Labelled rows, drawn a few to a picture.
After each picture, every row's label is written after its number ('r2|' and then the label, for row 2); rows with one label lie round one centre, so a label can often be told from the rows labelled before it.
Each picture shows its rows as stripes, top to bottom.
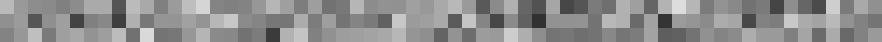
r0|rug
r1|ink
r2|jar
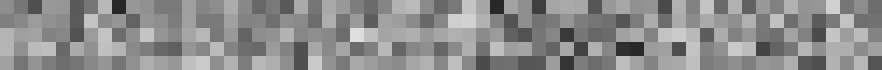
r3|ink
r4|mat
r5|rug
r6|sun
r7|rug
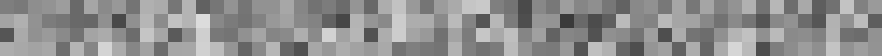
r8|mat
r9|rug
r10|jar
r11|sun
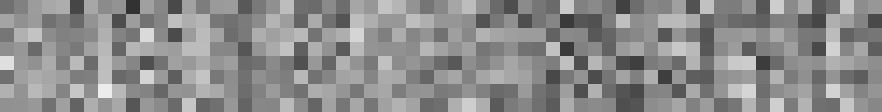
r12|mat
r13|rug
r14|jar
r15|rug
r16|sun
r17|jar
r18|sun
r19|mat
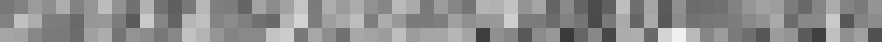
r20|jar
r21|jar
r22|rug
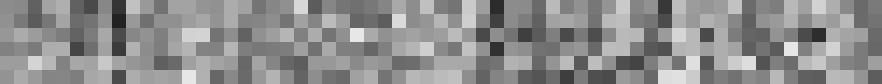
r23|ink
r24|ink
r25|rug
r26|ink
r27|sun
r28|rug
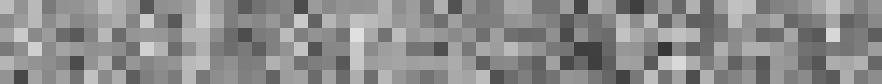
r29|sun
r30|jar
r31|rug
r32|jar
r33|rug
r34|mat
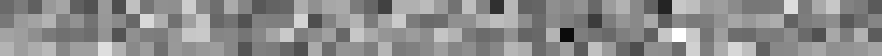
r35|ink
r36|jar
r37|rug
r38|sun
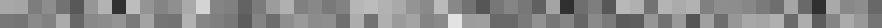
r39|rug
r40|mat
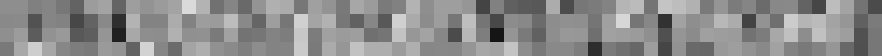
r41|rug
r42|ink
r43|ink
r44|jar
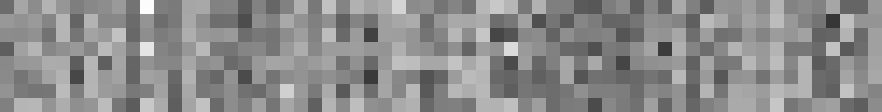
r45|jar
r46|mat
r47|mat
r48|jar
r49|mat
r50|mat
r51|mat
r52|jar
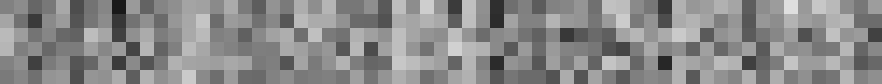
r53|ink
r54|ink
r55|rug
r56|mat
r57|ink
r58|mat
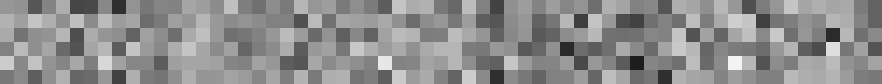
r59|ink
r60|sun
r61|mat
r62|rug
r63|sun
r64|ink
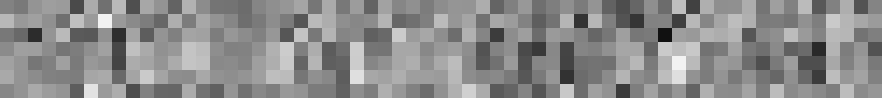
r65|mat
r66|sun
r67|ink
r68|rug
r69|rug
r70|rug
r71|mat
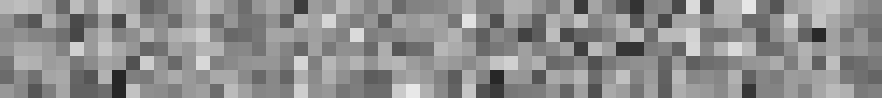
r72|sun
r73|ink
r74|rug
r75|sun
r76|jar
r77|ink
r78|ink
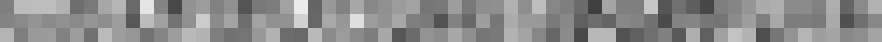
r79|jar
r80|jar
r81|sun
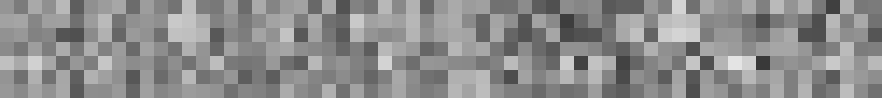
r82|mat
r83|rug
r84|rug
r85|mat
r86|sun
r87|mat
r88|mat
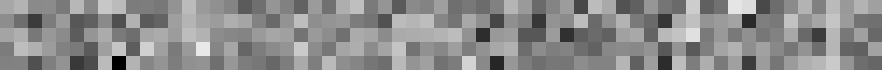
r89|sun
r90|ink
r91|rug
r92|jar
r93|ink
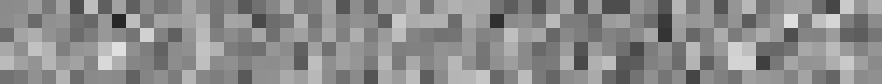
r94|mat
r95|ink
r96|jar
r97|sun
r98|sun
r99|mat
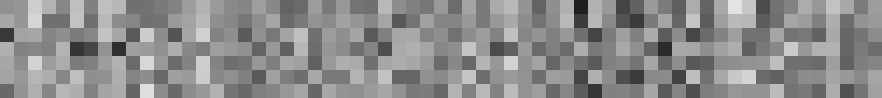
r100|sun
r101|sun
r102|jar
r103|ink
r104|jar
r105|sun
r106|jar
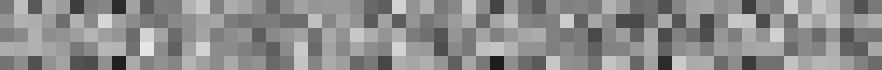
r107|ink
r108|sun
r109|jar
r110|jar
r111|ink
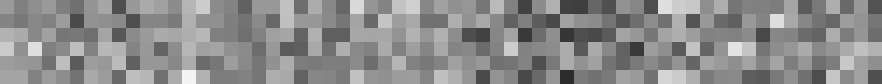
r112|rug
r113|mat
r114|rug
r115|sun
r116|mat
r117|rug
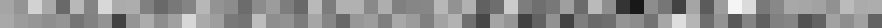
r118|sun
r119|rug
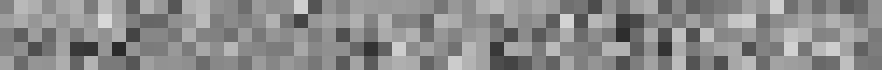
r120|jar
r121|sun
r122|mat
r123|ink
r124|mat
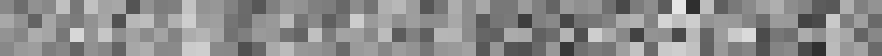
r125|mat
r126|rug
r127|sun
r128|rug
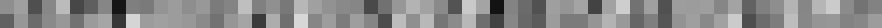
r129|ink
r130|ink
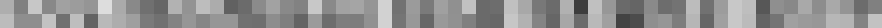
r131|sun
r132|sun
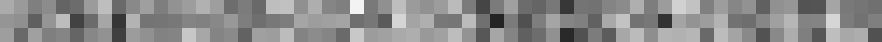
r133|rug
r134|ink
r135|rug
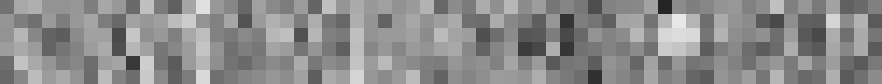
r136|jar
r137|rug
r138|rug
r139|rug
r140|jar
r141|jar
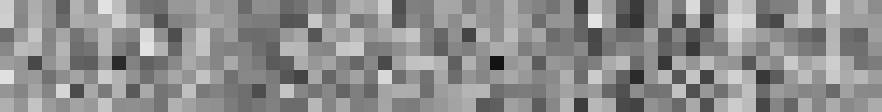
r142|sun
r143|sun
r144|jar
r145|jar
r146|ink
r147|sun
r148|mat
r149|sun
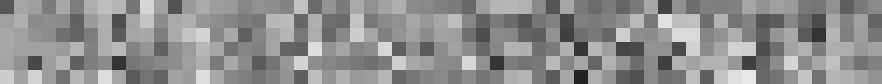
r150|jar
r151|rug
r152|rug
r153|sun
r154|ink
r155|sun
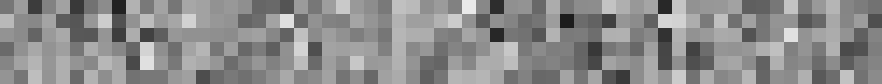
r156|ink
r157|rug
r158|ink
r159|jar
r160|jar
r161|mat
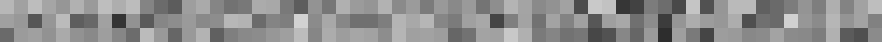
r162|sun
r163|ink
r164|jar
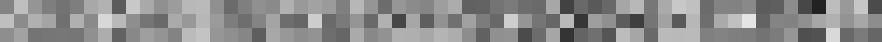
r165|rug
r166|sun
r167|rug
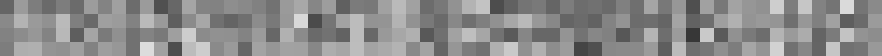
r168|mat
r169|jar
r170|mat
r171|jar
